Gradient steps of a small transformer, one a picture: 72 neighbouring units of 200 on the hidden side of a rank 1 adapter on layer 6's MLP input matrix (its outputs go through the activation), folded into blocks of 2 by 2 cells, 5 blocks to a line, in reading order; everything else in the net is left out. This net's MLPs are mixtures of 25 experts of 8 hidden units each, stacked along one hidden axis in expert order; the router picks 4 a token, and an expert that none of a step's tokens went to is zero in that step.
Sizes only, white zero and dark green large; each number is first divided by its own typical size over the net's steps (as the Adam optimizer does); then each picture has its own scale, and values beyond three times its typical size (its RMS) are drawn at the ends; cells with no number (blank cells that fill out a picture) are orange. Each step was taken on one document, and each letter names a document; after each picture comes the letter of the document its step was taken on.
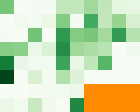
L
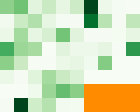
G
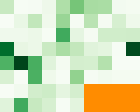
G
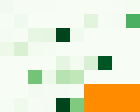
L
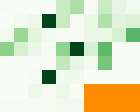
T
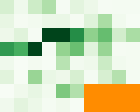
T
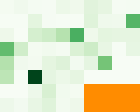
L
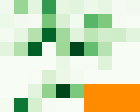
T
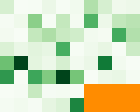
L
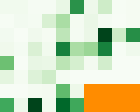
T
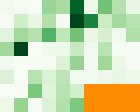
T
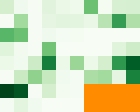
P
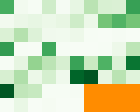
P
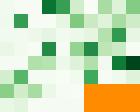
P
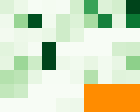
P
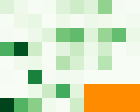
G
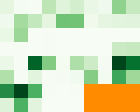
P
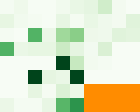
L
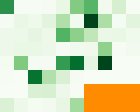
G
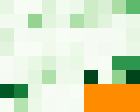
P
